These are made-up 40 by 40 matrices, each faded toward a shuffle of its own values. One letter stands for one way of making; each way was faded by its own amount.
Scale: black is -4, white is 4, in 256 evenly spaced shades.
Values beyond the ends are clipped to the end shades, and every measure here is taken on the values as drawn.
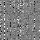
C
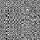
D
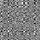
D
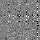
C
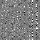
C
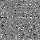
C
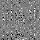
C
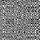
D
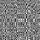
D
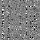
C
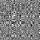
D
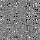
C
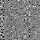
C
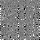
C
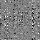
C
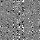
C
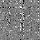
C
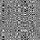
D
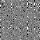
C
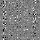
C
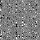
C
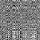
D
